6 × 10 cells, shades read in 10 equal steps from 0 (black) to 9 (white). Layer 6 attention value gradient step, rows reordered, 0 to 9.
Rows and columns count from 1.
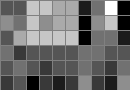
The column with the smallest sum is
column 10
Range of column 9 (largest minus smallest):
8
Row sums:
46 45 46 32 31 23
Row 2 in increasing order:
0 0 4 5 5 5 6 6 7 7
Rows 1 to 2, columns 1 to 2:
3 3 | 5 4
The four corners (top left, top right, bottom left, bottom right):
3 0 2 5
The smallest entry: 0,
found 5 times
